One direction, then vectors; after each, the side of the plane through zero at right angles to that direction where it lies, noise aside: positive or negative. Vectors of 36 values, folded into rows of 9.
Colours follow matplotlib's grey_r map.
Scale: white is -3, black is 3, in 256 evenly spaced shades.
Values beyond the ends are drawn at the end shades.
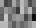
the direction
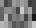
positive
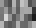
positive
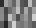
negative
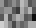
positive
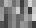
negative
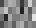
negative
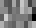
positive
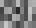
positive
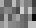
positive
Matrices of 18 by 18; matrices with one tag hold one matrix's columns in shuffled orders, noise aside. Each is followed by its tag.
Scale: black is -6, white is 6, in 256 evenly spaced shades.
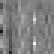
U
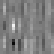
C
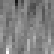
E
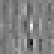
C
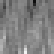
E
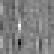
C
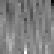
E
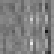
U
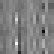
U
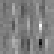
C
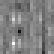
U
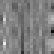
U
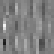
C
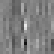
C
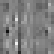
U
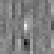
C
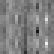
U
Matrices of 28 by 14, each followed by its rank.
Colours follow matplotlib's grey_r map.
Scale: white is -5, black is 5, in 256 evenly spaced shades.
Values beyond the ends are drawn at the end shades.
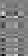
one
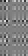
one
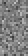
full rank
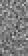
full rank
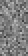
full rank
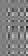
one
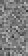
full rank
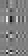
one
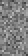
full rank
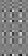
one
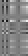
one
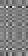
one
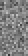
full rank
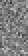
full rank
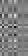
one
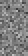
full rank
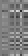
one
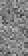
full rank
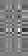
one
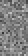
full rank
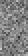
full rank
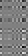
one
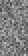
full rank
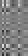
one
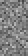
full rank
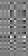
one
